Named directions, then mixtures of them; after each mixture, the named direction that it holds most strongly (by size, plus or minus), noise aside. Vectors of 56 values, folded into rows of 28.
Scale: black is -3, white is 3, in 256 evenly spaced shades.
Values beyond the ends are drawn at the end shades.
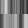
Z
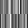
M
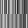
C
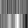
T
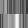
T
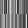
C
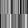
M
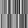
M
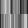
Z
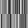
M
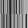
C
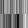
T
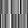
M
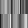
Z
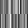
M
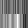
T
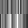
T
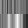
T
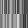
C
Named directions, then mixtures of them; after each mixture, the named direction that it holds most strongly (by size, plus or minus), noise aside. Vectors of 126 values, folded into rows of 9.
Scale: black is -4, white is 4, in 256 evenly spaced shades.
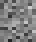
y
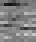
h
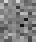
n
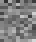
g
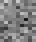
n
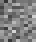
y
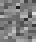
g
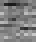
h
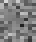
n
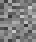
y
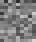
g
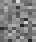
n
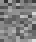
g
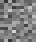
y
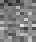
n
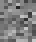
g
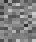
g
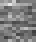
h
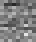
y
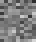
g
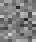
n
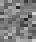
g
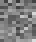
g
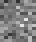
n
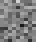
n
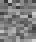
g
